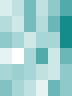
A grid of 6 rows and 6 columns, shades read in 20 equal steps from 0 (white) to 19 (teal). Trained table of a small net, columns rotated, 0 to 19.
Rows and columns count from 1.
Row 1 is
3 5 11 5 9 14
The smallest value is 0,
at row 4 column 2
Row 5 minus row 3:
-2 1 3 -2 -3 -10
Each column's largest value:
10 8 11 14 12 19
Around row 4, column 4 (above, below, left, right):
7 5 7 4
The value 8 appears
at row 5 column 2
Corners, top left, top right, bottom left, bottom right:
3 14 10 9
